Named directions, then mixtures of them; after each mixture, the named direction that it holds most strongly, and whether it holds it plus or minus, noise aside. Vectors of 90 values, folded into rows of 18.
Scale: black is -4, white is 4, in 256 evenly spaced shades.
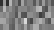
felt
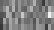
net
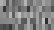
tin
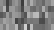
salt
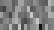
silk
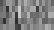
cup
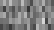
tin, plus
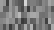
tin, plus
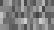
salt, minus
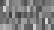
tin, minus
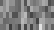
silk, minus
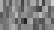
felt, minus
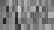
cup, plus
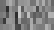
cup, plus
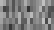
tin, plus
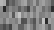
tin, plus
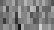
cup, plus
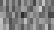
net, minus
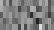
silk, minus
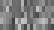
salt, minus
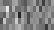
cup, minus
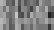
cup, minus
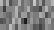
felt, minus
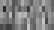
tin, plus
